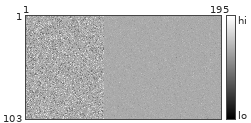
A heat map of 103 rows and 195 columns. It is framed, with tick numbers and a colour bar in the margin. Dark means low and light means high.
Histogram: heavy tails on both sides. Stripes: none. Seam: vertical, 40% of the way across, the right part calmer. Mirror symmetry: none. Odd rows or columns: none. Slope: none. Grain: fine.
